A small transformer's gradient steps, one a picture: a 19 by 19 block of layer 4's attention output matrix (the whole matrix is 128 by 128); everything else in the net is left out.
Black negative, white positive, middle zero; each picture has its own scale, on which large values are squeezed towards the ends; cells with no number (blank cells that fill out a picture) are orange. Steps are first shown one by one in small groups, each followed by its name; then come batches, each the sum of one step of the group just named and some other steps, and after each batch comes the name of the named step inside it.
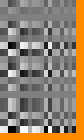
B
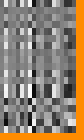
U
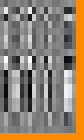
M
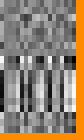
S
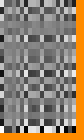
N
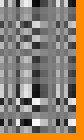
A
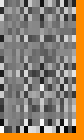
N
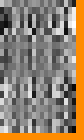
B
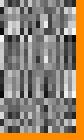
B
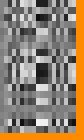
B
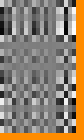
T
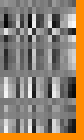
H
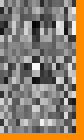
T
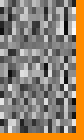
T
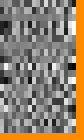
T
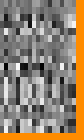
H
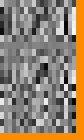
T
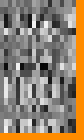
H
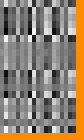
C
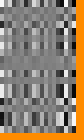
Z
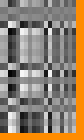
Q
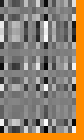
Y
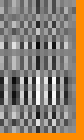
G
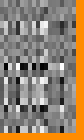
G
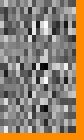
C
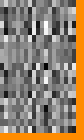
C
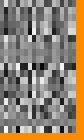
C
